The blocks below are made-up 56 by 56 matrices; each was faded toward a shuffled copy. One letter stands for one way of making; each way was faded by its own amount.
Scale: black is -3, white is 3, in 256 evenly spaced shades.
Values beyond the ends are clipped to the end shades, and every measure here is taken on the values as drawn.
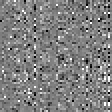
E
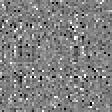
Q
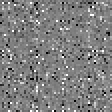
Q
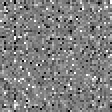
Q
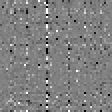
E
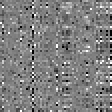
E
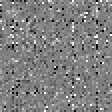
Q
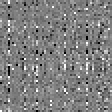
E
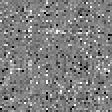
Q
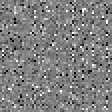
Q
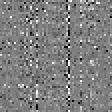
E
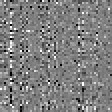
E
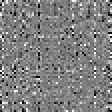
E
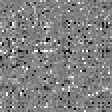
Q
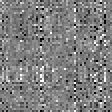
E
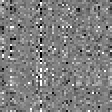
E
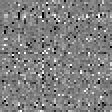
Q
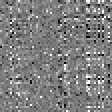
E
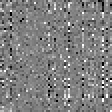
E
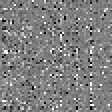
Q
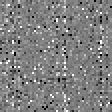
Q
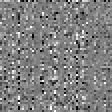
E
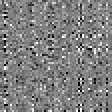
E
